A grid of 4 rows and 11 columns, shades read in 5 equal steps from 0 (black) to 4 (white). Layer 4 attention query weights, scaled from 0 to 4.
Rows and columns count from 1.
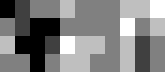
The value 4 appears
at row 1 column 11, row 2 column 9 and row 3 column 5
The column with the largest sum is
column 9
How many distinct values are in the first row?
5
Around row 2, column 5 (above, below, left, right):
3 4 0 2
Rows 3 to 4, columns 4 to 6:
1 4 3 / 2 3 3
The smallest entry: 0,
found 6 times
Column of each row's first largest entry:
11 9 5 5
